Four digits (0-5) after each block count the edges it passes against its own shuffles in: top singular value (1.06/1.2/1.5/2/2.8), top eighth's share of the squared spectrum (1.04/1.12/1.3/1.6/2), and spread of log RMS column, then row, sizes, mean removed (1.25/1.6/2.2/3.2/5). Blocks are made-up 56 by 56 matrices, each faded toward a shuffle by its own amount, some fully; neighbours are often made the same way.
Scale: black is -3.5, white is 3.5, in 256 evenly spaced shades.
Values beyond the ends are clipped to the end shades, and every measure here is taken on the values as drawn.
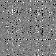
2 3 2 2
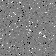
1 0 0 0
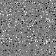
1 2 1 1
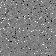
0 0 0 0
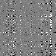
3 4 3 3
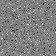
0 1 0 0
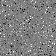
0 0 0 0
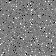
0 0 0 0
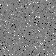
0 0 0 0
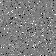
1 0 0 0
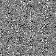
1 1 2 0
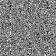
2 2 2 0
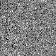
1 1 2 0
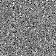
1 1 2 0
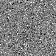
0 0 1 0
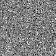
0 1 2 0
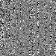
1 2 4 0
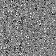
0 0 1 0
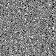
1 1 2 0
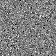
0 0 0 0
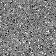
0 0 0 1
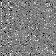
3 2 1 1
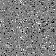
3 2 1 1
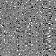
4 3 2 1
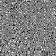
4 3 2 1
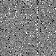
3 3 1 0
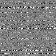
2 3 0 4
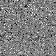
0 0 0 1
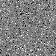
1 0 0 0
